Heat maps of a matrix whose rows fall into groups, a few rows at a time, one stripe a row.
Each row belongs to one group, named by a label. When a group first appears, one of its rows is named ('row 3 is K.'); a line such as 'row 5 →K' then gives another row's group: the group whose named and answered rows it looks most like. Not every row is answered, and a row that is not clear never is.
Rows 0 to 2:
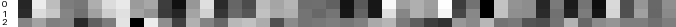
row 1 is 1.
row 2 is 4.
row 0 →1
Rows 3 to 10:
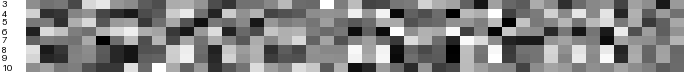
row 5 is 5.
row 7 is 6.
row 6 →1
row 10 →4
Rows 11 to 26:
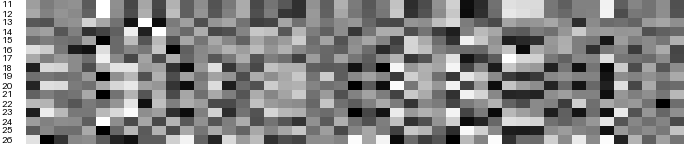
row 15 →6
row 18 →1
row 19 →6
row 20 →1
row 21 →6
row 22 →4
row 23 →1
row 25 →6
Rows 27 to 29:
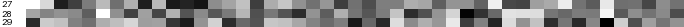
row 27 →5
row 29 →1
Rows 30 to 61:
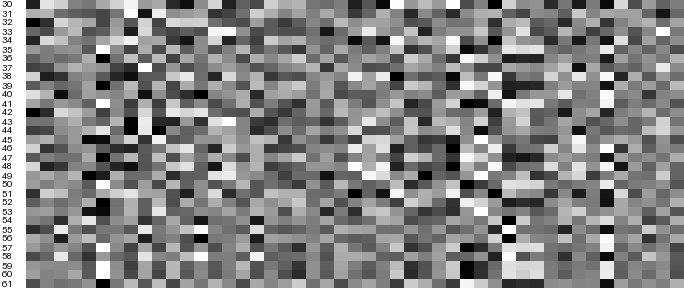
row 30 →1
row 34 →1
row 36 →6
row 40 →5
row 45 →4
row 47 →6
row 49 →4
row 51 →1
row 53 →4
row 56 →5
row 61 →6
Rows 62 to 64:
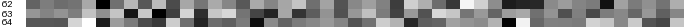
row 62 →6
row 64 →5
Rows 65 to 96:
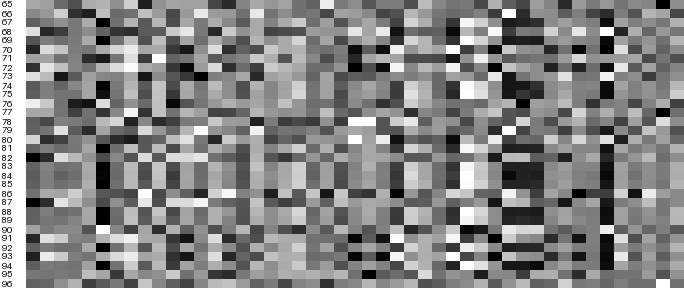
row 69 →6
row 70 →1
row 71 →4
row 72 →1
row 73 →5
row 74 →6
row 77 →4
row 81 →6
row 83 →6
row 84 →6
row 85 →6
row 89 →6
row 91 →1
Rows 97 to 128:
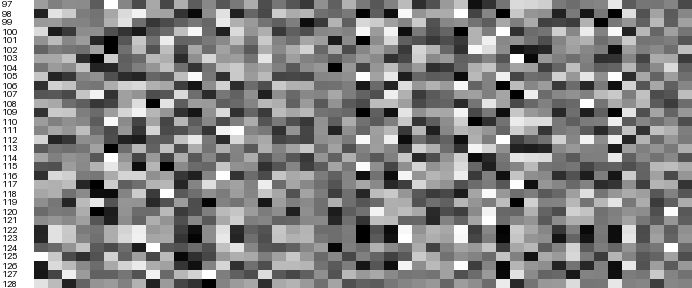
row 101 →4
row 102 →6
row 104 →4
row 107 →5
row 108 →4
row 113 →6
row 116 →1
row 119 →5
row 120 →4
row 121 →4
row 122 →1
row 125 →5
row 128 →5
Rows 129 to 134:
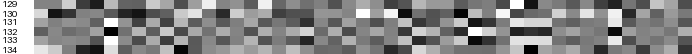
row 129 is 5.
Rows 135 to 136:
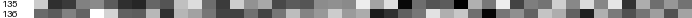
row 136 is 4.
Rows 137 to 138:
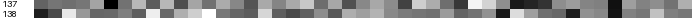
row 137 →6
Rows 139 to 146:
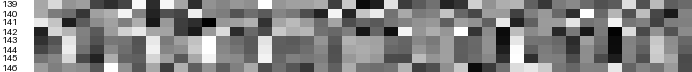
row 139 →4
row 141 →5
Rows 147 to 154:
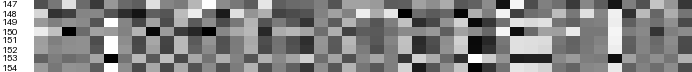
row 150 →5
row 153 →6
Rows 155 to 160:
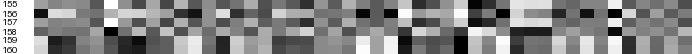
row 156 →1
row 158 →6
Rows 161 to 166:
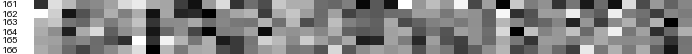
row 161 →1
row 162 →5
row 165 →4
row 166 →4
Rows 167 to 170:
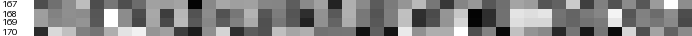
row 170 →1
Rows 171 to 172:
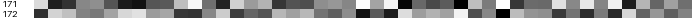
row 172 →1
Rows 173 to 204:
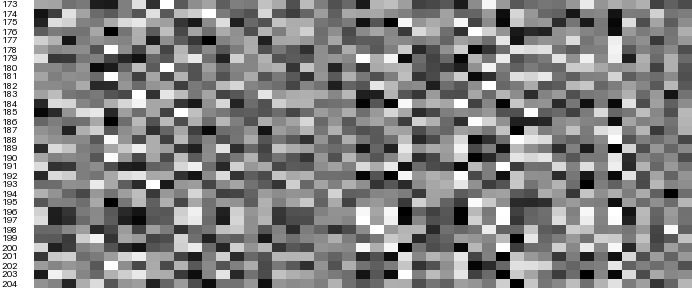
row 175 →1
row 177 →5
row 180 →4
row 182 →4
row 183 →4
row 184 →1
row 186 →6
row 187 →5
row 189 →1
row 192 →1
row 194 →4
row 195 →6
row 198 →4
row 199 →5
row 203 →1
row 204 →5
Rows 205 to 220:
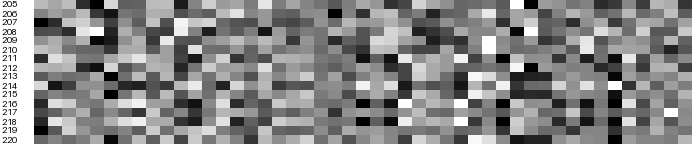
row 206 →4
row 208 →5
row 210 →4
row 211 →1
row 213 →6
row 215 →6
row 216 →1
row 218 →1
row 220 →6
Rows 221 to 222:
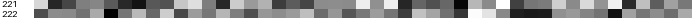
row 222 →6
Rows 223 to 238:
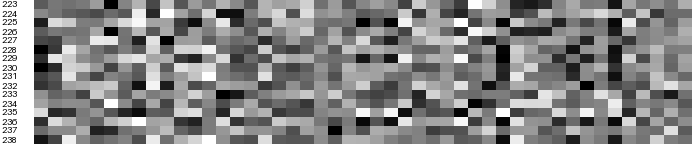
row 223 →6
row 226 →6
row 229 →1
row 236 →1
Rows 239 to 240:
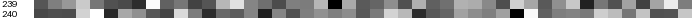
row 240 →5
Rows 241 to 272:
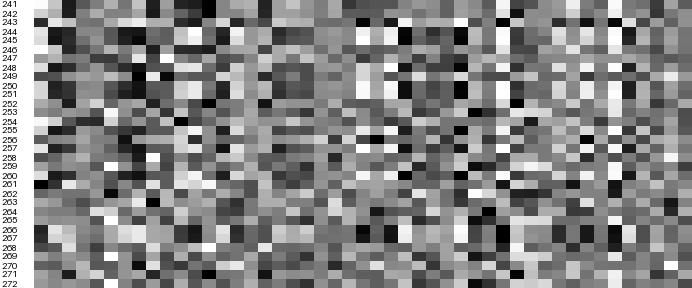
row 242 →5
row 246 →5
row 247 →4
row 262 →6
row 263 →4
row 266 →1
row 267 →1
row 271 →5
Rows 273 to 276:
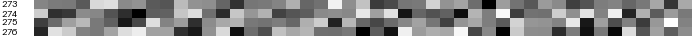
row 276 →1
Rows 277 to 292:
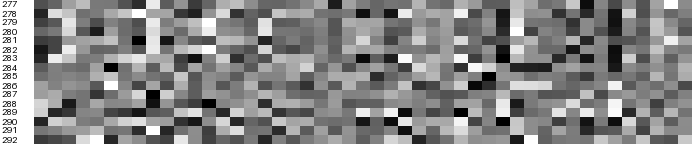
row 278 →1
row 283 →1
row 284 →6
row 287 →4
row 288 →5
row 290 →1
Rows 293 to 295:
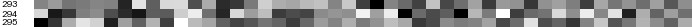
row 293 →4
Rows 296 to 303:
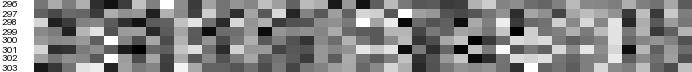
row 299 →5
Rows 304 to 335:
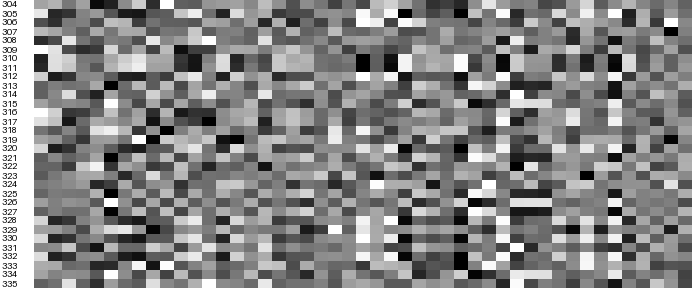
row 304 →4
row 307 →4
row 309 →5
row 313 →6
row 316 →5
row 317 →5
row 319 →4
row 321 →6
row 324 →4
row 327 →6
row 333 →4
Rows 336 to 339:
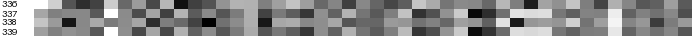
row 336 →5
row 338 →5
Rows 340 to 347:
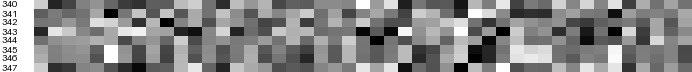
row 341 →6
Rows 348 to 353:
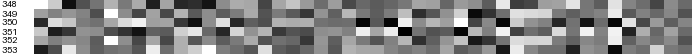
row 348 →5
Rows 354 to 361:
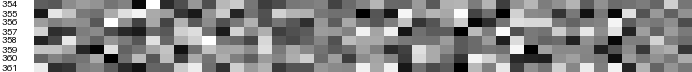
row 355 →1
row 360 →6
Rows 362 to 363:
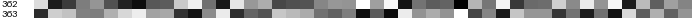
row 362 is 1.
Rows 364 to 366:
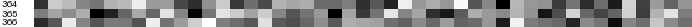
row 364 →1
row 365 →4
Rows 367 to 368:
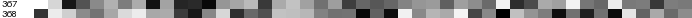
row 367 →5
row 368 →1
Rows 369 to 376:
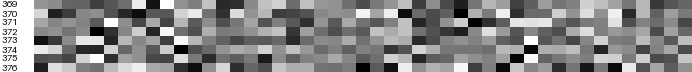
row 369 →4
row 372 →4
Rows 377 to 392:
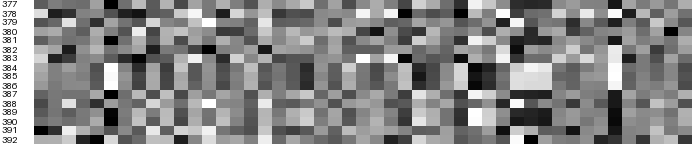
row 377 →6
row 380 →4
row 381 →6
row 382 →5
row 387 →6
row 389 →6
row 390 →6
